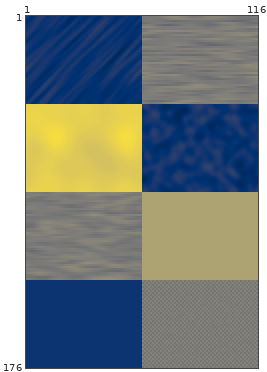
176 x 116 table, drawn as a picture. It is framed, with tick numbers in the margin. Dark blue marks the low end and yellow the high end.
The table splits into 4 rows of 2 panels. Panel 1,1: very low, slanting up to the right, faint in contrast. Panel 1,2: middling, streaked across, faint in contrast. Panel 2,1: very high, smooth, faint in contrast. Panel 2,2: very low, blotchy, faint in contrast. Panel 3,1: middling, streaked across, faint in contrast. Panel 3,2: high, flat. Panel 4,1: very low, flat. Panel 4,2: middling, checkered, faint in contrast.
